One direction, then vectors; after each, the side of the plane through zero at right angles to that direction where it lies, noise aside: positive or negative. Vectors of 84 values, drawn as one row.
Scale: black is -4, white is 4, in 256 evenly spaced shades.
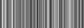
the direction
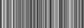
positive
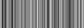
negative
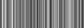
positive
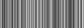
negative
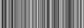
negative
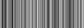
negative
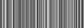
positive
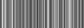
positive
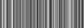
positive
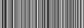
negative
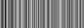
negative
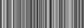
positive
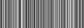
positive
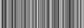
negative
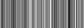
negative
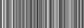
positive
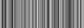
negative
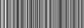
positive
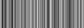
negative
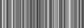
positive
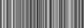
positive
